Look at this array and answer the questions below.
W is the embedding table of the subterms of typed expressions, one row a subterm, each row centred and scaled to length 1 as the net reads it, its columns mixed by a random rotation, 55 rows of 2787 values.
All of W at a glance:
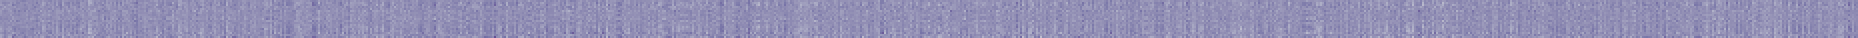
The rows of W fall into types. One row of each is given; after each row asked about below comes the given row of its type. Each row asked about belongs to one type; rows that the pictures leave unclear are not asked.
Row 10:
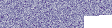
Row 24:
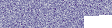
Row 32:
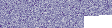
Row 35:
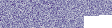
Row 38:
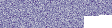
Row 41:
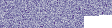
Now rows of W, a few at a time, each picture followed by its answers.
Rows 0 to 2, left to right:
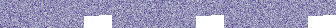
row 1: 38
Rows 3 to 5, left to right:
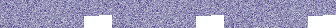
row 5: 35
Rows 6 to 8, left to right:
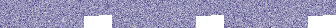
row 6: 32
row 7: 38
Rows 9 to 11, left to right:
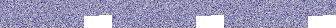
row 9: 35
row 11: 32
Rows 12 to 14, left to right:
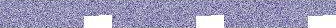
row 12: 38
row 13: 10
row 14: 35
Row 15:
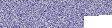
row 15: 32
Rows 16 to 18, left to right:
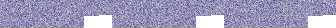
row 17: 24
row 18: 38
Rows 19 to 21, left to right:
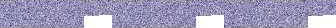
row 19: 41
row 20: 24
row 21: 32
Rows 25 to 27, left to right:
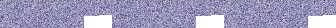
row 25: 10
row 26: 41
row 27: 10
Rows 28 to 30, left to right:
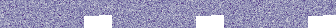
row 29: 38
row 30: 32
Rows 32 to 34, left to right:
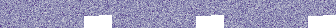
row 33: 41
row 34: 10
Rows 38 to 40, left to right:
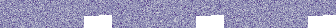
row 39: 32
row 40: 38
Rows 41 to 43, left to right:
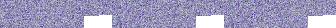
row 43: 35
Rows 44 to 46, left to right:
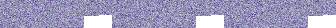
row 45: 41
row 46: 38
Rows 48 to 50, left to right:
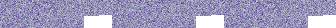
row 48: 35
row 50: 35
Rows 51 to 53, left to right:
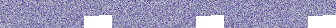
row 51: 24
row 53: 35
